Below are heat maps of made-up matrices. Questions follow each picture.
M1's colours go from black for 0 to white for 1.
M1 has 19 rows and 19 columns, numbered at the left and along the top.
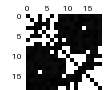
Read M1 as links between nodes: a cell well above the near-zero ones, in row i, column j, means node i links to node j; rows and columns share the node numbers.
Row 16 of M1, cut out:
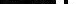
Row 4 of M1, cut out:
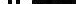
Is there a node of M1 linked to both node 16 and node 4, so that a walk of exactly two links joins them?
no
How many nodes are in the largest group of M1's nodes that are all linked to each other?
5
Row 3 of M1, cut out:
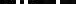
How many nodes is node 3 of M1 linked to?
3
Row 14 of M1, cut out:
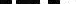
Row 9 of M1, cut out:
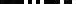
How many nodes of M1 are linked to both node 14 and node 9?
3
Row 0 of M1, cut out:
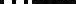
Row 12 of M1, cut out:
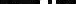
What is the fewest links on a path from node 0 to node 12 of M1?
5
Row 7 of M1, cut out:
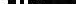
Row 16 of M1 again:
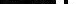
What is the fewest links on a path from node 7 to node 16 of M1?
4
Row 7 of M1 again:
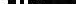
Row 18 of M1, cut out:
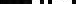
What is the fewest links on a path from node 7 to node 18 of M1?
3
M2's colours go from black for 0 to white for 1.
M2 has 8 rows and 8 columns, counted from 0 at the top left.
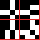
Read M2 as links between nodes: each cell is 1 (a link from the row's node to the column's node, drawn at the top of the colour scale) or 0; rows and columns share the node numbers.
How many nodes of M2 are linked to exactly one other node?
1
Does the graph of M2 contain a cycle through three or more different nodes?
yes
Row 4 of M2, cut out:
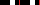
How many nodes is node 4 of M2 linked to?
2
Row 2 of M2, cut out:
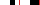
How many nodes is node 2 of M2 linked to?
5
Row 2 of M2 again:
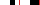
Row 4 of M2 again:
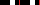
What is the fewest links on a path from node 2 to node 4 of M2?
1
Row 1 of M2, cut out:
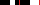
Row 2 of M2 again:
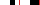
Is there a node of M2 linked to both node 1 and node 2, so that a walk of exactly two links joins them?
no
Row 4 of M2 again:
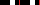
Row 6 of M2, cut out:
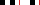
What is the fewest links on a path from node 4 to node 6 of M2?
1
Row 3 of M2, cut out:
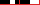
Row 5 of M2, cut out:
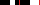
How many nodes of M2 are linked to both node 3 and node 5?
3
